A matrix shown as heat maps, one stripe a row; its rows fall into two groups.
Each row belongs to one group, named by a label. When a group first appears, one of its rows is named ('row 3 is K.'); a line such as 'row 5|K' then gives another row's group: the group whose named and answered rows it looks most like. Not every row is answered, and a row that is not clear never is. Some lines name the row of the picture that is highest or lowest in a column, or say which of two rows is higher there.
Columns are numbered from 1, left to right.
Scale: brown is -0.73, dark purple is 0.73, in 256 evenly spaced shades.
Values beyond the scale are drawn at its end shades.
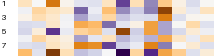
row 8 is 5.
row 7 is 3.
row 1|5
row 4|3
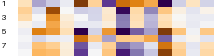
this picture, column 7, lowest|5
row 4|5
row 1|3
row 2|5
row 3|5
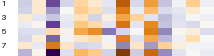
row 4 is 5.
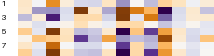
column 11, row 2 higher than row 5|Yes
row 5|5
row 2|3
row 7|5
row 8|5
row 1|5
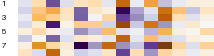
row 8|5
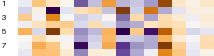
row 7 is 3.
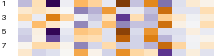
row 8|3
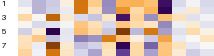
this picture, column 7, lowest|6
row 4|3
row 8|5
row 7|5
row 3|5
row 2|3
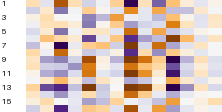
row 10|3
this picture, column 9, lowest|13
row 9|3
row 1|5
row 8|5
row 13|3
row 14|3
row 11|3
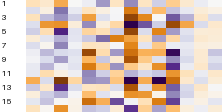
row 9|3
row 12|5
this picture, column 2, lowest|4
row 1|5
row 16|5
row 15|3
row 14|3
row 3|3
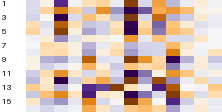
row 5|5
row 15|3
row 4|5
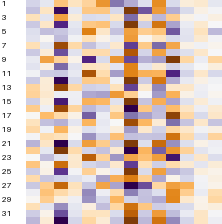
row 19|5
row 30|3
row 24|5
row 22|5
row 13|5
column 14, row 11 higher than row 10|Yes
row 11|3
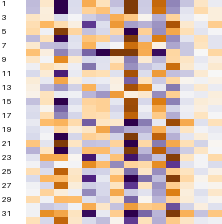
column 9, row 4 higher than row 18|No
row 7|3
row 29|5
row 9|5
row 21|5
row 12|5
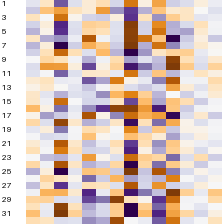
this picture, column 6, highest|16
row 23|3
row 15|5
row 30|5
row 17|3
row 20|3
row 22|5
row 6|3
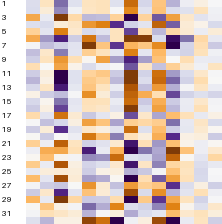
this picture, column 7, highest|32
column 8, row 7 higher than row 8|Yes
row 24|5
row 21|5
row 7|3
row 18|3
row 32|3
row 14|3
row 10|5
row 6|3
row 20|3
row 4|3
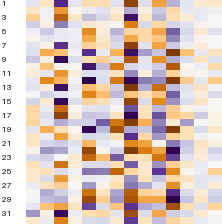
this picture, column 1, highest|31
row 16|5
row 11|5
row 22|3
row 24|5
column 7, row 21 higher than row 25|Yes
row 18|3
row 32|5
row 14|3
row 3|5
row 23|3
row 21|3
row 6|3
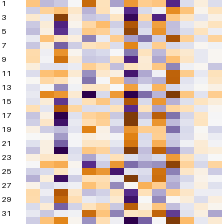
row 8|5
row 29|5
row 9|5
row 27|3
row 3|5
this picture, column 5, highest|14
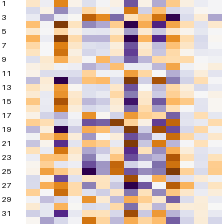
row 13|5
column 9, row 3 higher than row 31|No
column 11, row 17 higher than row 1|Yes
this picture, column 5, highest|25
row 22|5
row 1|5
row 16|5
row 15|5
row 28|5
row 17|3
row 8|5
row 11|3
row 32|3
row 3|3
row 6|5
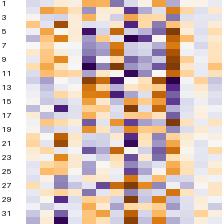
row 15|3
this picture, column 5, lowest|12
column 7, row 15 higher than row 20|Yes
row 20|5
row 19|3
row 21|5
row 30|3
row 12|3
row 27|3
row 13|3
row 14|3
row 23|5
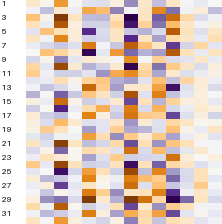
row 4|5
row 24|5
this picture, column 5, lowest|29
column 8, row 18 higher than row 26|Yes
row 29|3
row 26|3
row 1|5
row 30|5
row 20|3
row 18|5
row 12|3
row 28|3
